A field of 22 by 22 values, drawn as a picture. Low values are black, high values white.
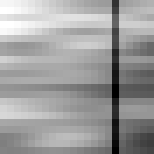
Mirror symmetry: none. Slope: up to the top left. Odd lines: column 17. Ninth with the highest average: top left.
